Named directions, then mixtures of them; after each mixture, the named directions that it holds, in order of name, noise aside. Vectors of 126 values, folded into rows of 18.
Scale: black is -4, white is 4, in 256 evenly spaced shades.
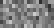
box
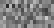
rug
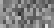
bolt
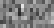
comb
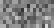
bolt, rug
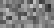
box, comb, rug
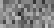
bolt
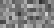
bolt, box, comb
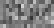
comb, rug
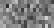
bolt, rug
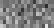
bolt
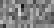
comb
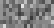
comb, rug
